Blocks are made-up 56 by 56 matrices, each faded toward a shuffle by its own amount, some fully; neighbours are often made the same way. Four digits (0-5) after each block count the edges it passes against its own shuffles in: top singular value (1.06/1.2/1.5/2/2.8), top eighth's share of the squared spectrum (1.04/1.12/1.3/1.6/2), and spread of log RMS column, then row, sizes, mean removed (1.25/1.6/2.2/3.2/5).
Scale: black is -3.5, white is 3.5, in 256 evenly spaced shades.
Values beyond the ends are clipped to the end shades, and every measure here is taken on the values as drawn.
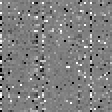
4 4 2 1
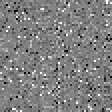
2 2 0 0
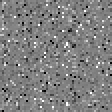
2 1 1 0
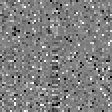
3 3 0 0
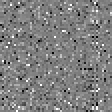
3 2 1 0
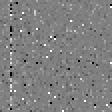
3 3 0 0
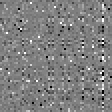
4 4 2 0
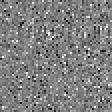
3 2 0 0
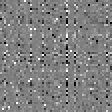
4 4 2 1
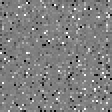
1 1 0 0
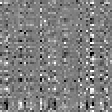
4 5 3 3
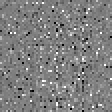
3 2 1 0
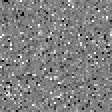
0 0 0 0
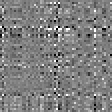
4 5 3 3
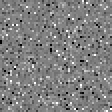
0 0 0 0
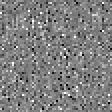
3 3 1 1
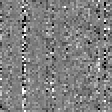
2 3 3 0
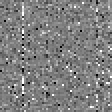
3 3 2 0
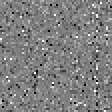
1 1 1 0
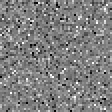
0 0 0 0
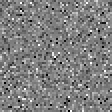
1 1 0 0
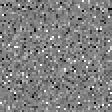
2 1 0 0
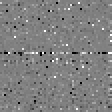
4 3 0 1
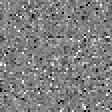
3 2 0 1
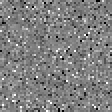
0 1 0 0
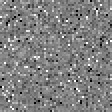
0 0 0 0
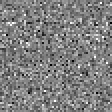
1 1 0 2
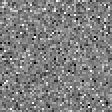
0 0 0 0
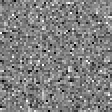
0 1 0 1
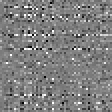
4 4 2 3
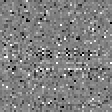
3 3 1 2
